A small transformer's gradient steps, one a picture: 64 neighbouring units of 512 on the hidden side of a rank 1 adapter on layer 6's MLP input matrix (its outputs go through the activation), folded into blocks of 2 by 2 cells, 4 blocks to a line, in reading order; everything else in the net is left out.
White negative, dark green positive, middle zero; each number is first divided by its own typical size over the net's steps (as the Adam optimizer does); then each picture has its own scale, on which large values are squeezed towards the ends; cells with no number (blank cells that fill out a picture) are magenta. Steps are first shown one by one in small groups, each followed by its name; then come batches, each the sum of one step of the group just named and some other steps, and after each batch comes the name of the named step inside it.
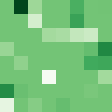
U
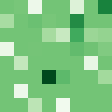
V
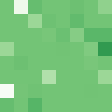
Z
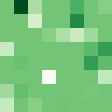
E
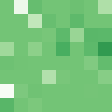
Z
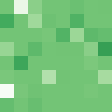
Z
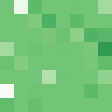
Z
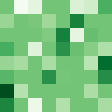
V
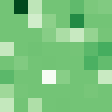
E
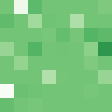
Z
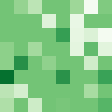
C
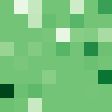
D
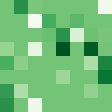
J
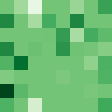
J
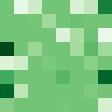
C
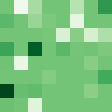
D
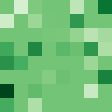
D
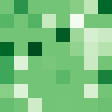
C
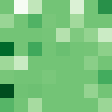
D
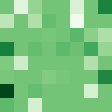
D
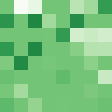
C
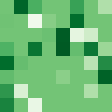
J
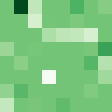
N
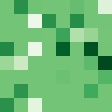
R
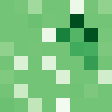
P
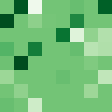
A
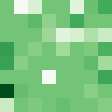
N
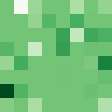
R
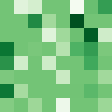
P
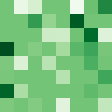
P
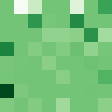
P
